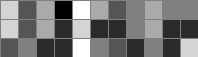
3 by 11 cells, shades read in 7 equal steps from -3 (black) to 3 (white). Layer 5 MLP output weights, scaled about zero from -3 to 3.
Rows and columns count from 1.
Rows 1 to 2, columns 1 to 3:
2 -1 1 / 2 -1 1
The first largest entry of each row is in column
5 1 5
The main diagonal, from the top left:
2 -1 -2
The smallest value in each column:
-1 -1 -2 -3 2 -2 -2 -2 0 -2 -2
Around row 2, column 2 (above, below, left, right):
-1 0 2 1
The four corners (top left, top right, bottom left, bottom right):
2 0 -1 2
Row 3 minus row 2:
-3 1 -3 0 1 2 1 -2 -1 0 4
